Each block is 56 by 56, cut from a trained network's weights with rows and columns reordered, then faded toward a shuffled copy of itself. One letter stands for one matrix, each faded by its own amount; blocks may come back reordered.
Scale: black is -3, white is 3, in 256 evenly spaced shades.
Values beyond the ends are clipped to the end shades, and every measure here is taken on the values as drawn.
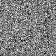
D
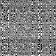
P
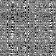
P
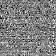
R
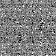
R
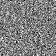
D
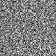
D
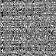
P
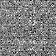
R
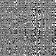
P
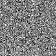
D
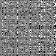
P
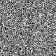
D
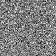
D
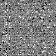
R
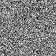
D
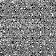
R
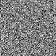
D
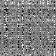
P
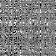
P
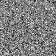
D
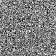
D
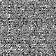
R
